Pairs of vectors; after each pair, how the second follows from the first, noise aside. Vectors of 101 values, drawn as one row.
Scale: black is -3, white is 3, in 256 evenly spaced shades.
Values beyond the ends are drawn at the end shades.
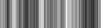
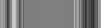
partly zeroed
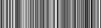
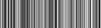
negated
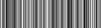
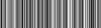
negated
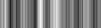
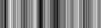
negated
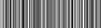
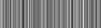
shrunk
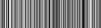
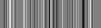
partly zeroed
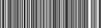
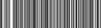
reversed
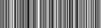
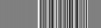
partly zeroed
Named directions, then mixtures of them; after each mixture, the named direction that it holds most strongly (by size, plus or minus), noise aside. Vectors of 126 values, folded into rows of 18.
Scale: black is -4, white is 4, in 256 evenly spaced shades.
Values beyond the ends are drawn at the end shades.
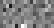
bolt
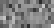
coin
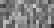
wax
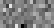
bolt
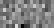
bolt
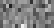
bolt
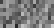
wax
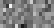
bolt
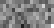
coin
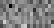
bolt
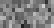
coin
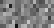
bolt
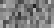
wax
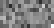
coin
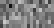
wax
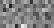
bolt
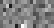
bolt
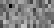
bolt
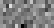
bolt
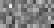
coin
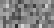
wax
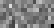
coin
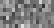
coin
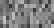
coin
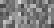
wax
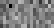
bolt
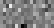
bolt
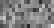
coin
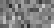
coin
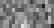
coin
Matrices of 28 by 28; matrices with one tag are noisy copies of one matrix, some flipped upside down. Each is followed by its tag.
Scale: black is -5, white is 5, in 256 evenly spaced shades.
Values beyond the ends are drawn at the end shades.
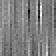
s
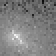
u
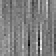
s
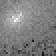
u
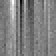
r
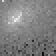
u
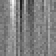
r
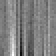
r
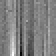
r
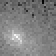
u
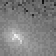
u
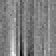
r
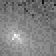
u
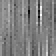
s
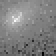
u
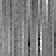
s
